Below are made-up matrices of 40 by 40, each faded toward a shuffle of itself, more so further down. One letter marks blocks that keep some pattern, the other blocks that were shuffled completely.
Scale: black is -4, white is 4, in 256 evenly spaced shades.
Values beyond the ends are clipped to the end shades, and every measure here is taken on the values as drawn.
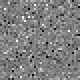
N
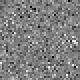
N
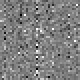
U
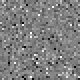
N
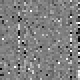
U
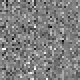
U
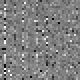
U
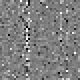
U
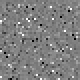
N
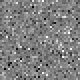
N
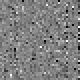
U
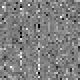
U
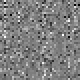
U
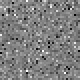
N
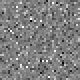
N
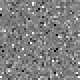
N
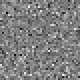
N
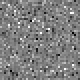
N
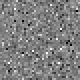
N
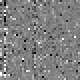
U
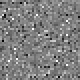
N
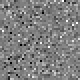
N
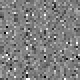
U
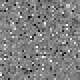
N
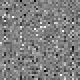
U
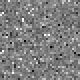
N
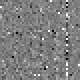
U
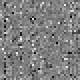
U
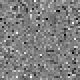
N
